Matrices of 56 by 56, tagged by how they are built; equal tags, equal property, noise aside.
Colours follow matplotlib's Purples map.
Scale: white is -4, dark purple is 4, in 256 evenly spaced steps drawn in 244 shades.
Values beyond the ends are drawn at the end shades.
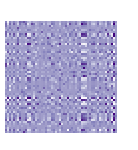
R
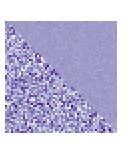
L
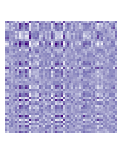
R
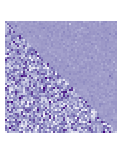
L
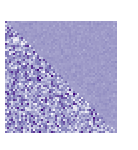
L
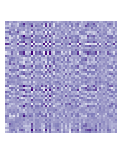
R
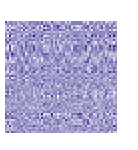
R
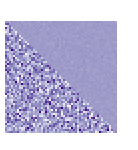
L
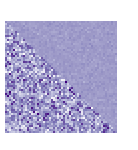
L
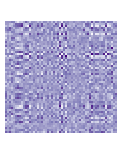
R
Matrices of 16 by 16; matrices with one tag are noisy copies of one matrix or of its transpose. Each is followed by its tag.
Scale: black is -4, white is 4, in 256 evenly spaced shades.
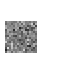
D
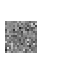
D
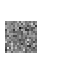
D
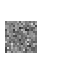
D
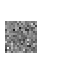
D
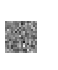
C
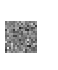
D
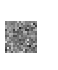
D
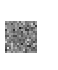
D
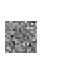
D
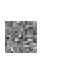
C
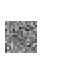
D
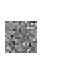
D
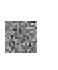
D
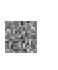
C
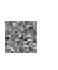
C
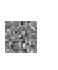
C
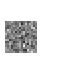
C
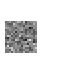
C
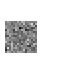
D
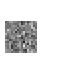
C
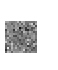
D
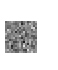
C
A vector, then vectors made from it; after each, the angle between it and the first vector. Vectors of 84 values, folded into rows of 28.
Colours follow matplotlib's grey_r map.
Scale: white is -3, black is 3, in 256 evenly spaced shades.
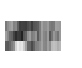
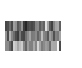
partly aligned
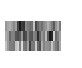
partly aligned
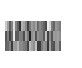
orthogonal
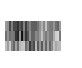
partly aligned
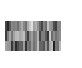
partly opposed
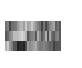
nearly opposite
